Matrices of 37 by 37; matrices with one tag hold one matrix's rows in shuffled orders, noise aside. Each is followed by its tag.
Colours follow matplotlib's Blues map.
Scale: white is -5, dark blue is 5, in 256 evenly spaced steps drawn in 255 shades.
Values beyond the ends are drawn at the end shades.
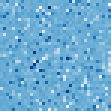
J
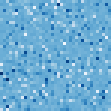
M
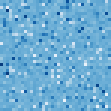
M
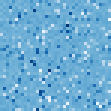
J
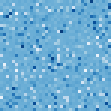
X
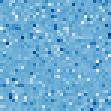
X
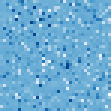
J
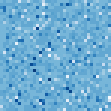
J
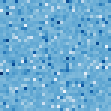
M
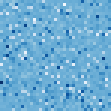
M
